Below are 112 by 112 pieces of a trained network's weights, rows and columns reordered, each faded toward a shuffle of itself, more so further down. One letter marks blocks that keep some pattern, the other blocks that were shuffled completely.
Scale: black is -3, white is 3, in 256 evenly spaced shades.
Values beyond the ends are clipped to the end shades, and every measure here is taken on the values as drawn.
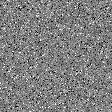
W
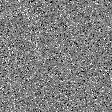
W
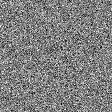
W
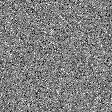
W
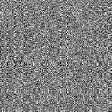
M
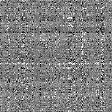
M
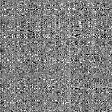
M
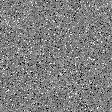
W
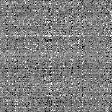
M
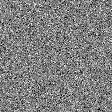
W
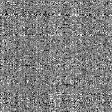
M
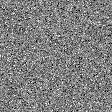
W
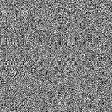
M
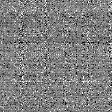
M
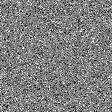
W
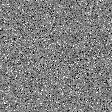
W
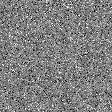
W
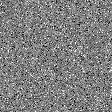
W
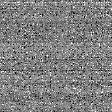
M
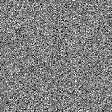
M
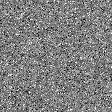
W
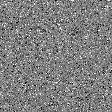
W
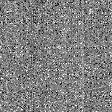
M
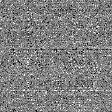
M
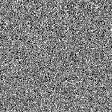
M
